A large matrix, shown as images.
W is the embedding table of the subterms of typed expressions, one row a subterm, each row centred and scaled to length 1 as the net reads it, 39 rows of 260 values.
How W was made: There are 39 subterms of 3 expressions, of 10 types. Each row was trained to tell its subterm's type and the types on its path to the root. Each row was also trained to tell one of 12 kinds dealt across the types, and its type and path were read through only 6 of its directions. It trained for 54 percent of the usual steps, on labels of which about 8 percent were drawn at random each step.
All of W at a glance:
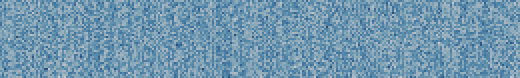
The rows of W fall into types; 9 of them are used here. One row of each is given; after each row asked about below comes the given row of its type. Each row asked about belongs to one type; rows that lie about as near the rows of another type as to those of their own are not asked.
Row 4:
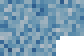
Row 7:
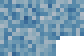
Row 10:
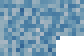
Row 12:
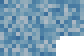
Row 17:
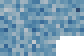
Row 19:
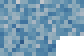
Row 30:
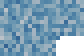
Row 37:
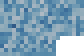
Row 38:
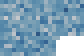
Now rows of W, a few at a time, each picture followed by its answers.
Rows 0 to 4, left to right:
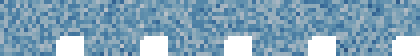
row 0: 7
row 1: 19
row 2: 17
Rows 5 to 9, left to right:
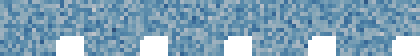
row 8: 4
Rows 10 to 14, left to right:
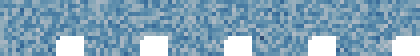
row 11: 17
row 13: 19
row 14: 12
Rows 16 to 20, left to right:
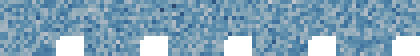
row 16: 37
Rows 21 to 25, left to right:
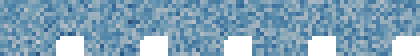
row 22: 19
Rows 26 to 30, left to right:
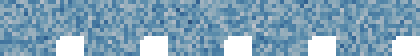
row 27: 7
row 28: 37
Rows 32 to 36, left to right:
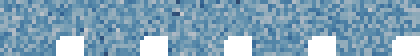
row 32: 37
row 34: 4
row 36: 19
